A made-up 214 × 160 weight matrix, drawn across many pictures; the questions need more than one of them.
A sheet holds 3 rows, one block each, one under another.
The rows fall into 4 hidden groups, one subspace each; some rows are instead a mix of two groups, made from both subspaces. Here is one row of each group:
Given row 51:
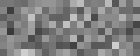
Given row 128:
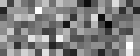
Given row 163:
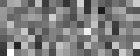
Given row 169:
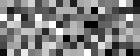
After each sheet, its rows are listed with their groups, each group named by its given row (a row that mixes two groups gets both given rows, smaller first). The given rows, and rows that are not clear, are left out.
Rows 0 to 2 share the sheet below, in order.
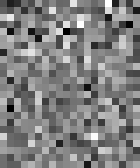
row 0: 51
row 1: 163
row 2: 169
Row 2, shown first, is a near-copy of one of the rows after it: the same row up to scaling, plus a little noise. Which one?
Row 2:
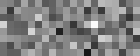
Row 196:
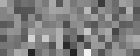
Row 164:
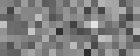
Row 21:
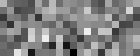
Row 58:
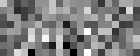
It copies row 164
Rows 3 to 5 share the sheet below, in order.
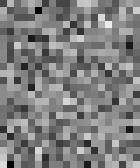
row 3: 128
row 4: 51
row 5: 163 and 169
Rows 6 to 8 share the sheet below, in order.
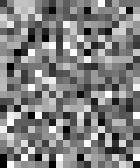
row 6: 169
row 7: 169
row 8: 163
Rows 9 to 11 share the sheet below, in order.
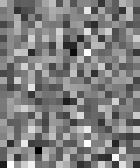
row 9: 169
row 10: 51
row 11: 51 and 163
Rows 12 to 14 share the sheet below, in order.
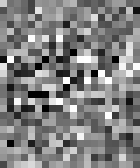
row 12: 128 and 169
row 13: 128
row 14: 51
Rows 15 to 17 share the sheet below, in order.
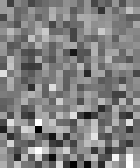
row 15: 51 and 169
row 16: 51 and 163
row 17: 128 and 169
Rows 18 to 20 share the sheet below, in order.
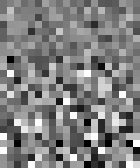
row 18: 169
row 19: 51
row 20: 128 and 169
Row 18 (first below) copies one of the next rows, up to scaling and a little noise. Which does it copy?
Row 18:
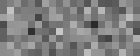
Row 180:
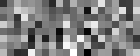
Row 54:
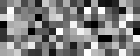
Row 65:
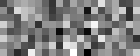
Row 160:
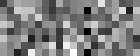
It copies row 54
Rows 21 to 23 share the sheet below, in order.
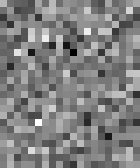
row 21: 169
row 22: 163
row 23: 128
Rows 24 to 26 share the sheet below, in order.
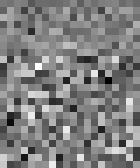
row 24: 51
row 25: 128
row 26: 163
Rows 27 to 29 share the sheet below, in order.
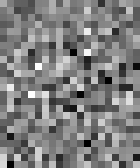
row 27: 169
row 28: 128
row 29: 163
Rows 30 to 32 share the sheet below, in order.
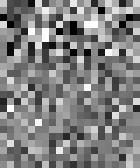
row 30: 169
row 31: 163
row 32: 51 and 128
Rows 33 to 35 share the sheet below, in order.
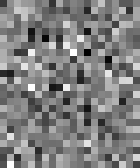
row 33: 169
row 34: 51
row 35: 163
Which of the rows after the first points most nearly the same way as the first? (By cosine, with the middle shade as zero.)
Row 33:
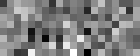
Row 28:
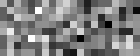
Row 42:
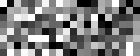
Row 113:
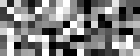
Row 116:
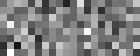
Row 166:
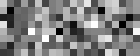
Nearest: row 116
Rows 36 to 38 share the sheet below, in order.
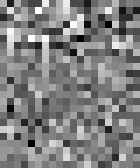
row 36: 128
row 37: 163
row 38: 51
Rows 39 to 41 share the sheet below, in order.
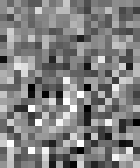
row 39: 128
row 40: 169
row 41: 128
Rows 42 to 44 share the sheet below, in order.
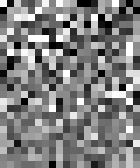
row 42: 128
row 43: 163
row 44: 128
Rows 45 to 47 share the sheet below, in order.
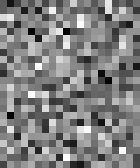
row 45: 51
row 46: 128
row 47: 51
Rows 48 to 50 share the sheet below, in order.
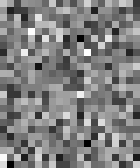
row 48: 169
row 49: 128
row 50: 163
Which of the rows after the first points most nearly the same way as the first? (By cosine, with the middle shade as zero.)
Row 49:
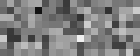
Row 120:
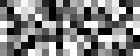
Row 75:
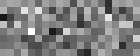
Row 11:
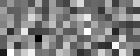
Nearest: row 120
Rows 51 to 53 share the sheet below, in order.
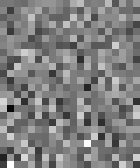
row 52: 163
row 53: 163
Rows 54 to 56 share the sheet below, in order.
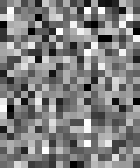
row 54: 169
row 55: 163
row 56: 51 and 169
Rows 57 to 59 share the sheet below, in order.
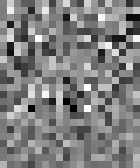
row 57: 163
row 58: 169
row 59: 51
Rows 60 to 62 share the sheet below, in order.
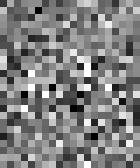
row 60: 128
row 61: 51 and 169
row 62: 163 and 169
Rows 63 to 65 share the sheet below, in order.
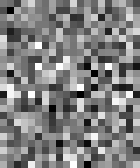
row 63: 128 and 163
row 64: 128
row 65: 169
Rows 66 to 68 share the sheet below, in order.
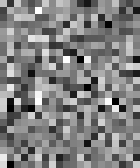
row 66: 128
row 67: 51 and 163
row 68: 163
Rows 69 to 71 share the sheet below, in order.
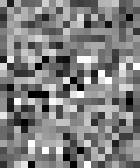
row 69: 128
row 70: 128
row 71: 169
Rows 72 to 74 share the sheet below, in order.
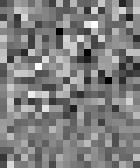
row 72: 169
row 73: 128
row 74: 163
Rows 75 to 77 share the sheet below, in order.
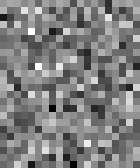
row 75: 51
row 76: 128
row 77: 169
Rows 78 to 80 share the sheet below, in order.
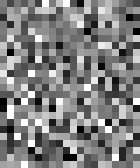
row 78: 128 and 163
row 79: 163
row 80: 51
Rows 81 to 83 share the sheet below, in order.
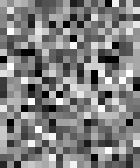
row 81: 51
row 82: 128 and 169
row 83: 169
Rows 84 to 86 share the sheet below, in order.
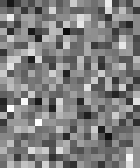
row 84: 51
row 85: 163
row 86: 128
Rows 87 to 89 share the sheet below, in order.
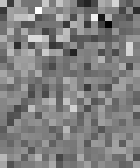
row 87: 128
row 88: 169
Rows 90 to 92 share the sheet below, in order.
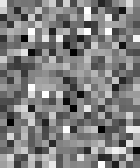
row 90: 51 and 169
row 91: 169
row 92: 163
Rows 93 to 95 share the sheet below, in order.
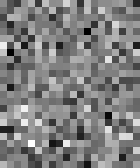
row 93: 163
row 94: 51 and 169
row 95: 51
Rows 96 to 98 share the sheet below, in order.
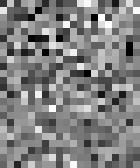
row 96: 128
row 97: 51 and 128
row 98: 169
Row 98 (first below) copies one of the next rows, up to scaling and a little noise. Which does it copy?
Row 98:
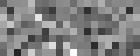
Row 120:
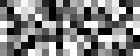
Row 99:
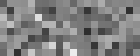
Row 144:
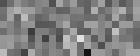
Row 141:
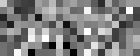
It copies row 99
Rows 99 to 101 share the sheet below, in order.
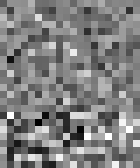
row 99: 169
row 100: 51
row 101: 128
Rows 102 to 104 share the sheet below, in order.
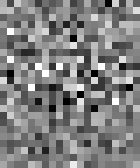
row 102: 51
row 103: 51 and 128
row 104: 51 and 169
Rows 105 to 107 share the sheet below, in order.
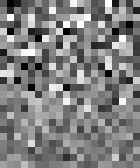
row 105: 51
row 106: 51
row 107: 51
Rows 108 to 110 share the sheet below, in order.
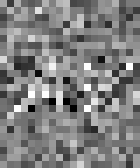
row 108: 128
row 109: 169
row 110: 51 and 128
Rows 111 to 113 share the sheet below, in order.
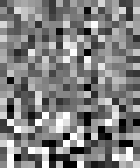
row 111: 169
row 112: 163
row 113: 128
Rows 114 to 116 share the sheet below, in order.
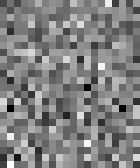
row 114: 51
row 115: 163
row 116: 163
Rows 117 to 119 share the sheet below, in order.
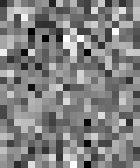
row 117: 169
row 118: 51
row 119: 169
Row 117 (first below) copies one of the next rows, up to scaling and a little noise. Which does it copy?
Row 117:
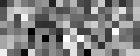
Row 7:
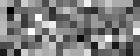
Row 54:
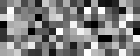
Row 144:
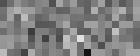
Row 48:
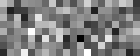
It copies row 144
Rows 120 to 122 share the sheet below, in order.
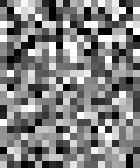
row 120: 169
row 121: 51
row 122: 128
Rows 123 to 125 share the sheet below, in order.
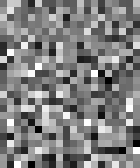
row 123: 163
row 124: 128
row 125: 163 and 169
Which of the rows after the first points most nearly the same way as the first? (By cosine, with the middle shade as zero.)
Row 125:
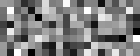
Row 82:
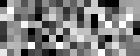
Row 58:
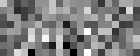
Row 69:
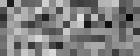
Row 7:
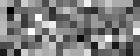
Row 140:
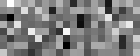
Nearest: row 58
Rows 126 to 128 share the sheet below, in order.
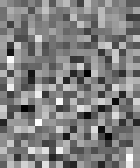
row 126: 163
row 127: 51
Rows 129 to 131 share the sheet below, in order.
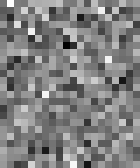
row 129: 51
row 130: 51 and 169
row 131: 169
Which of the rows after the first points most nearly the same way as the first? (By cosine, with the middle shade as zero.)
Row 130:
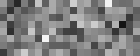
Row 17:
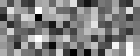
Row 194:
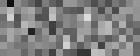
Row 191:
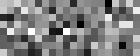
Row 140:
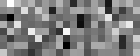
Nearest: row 17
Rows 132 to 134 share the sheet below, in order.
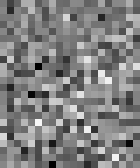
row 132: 163
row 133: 128
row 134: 51 and 128
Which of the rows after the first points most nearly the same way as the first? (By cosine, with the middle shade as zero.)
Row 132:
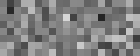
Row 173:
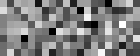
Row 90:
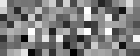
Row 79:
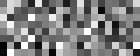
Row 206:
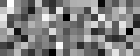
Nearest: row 173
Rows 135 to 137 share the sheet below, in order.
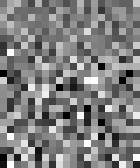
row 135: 163
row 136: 169
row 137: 163
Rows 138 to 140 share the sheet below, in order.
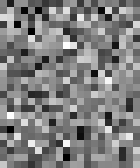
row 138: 51
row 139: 128
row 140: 51
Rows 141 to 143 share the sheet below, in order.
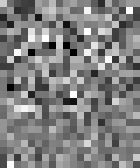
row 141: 169
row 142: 51
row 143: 163
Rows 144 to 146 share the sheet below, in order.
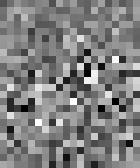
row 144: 169
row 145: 51 and 169
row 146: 51 and 128
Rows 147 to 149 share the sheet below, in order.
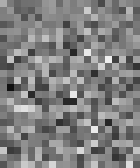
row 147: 169
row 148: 51
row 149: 128
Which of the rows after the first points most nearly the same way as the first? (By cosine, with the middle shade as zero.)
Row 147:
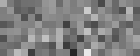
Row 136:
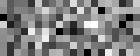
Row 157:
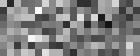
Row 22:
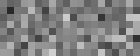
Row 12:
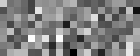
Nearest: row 12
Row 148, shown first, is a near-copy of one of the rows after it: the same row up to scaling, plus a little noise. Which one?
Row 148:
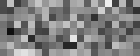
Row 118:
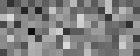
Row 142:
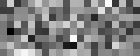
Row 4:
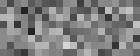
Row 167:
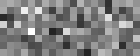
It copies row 142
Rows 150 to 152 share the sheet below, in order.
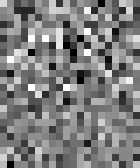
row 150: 169
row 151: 51
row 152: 163
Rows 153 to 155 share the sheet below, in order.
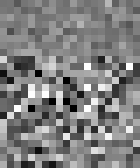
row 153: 51
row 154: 169
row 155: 128
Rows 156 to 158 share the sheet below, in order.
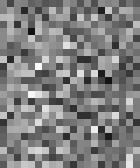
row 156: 51
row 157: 128
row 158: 128
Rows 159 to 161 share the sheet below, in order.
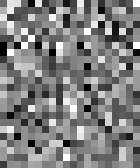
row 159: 163
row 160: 169
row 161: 51
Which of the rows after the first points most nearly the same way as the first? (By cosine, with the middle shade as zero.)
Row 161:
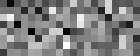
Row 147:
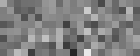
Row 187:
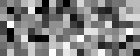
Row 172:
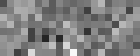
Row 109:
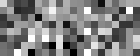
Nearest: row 187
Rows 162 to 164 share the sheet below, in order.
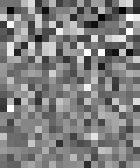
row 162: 163 and 169
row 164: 169
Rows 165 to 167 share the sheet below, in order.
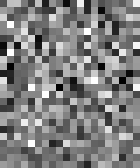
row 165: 163
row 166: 169
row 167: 51
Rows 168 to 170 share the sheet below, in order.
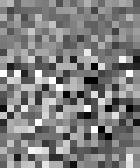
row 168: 169
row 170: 128
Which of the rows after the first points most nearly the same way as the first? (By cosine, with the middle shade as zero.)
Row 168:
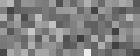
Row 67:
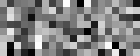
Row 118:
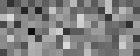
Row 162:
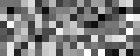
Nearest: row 162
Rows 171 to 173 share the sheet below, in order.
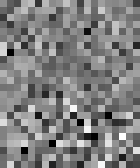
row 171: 163
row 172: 169
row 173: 51 and 169
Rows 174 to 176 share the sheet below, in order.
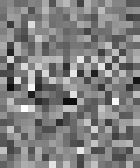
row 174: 163
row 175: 51
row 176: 128
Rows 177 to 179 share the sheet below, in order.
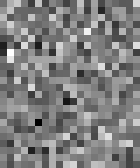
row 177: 163
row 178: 51
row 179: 128
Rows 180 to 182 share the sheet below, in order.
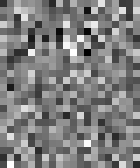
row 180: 169
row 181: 51
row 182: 163
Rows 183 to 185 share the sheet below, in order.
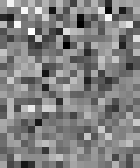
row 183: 51
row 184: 128 and 169
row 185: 51 and 128
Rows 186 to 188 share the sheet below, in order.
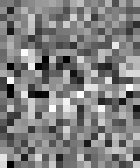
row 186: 51
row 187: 128 and 163
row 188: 163
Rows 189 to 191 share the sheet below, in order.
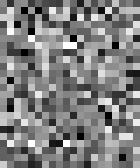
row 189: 51
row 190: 163
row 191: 51
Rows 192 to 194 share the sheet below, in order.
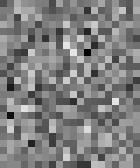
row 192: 169
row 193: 51
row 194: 51 and 169
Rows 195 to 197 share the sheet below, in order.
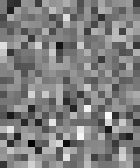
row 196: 169
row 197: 51
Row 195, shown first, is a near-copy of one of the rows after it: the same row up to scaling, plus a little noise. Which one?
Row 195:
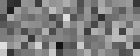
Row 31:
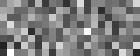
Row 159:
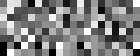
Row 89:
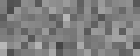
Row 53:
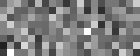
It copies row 89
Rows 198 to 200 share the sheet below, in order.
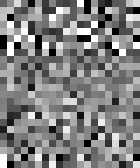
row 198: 128 and 163
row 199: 51
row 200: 163
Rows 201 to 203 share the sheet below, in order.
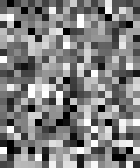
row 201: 51
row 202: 51 and 169
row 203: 128
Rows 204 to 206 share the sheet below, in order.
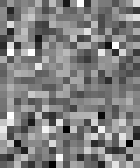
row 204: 51 and 163
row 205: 128
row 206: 128 and 163
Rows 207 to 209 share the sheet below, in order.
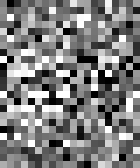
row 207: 51
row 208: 128
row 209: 51
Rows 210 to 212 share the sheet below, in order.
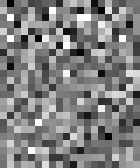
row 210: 51
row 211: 163
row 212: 128
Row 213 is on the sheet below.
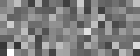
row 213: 163
